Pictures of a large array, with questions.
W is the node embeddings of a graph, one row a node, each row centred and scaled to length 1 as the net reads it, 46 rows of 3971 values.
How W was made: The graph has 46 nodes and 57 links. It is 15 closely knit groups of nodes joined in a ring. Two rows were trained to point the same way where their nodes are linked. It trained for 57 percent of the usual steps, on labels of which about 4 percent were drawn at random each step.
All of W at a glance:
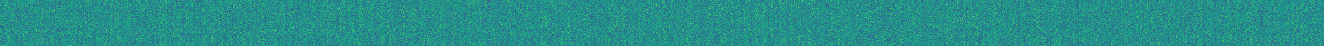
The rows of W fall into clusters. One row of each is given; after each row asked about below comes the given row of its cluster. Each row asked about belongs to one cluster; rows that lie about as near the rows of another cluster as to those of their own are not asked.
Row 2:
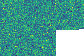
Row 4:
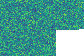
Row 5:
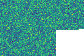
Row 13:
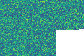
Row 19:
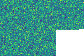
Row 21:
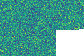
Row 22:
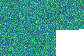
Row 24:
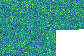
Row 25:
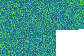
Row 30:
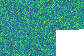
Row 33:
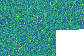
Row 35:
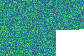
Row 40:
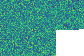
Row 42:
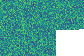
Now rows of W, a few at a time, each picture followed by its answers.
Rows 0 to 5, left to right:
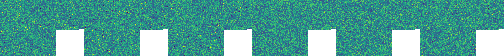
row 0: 2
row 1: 22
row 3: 42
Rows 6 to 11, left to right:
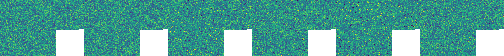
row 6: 33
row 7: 22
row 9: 40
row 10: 30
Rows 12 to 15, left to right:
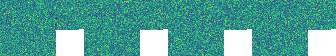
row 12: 25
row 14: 19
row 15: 4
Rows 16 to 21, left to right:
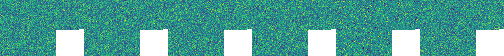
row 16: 24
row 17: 13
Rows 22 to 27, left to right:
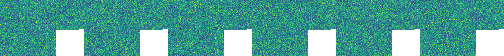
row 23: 5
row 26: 33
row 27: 25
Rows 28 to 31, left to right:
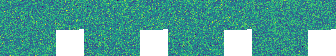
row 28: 4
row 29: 30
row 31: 42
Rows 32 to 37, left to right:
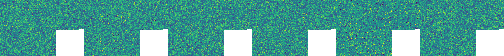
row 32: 5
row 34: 19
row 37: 35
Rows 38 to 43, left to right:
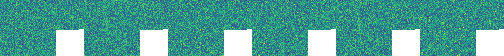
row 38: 40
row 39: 42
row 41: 35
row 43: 13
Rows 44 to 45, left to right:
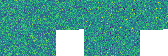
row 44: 2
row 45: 21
